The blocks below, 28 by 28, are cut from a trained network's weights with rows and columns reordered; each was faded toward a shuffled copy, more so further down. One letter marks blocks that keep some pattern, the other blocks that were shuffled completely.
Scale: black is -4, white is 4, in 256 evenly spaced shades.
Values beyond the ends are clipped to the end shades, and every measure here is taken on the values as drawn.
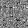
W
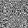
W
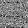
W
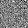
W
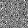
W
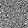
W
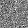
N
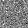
N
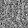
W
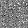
W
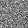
N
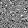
W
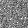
N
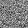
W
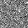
N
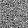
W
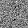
N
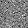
W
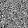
W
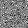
N
